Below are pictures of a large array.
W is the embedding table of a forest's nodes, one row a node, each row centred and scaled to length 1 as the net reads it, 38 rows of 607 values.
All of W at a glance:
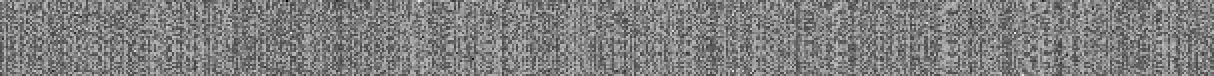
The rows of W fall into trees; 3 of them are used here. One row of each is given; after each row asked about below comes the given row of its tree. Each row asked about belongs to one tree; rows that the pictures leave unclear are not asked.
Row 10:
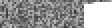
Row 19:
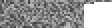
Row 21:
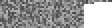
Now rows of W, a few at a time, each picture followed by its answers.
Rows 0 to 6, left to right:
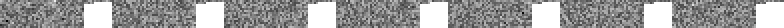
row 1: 19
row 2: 19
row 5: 21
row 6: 21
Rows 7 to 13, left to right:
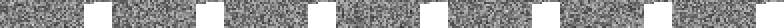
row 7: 10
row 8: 19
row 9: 21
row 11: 21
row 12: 19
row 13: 21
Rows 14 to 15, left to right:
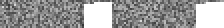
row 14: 21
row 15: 19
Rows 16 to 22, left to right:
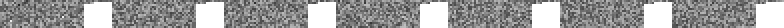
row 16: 10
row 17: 21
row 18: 19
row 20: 21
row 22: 19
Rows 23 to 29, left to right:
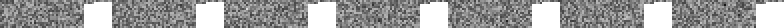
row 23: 19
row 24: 19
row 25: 19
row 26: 21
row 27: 21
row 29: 19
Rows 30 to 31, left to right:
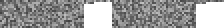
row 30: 19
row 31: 21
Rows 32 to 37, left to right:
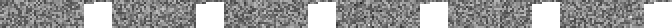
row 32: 19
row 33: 21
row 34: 19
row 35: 10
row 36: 21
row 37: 19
